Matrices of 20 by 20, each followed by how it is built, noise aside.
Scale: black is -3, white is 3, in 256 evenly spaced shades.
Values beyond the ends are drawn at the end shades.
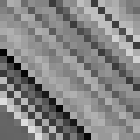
Toeplitz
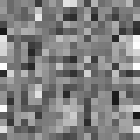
low rank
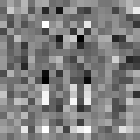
low rank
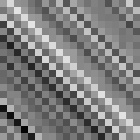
Toeplitz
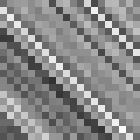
Toeplitz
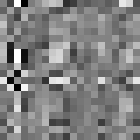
low rank
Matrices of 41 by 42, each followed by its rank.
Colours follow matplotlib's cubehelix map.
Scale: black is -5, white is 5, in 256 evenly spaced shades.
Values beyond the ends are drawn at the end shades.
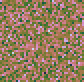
full rank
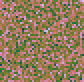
full rank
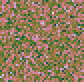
full rank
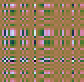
one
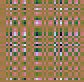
one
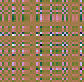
one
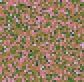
full rank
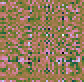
five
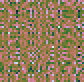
five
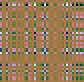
one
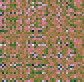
five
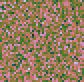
full rank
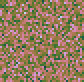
full rank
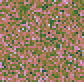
full rank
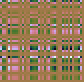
one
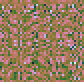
five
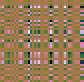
one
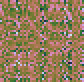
five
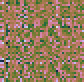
five
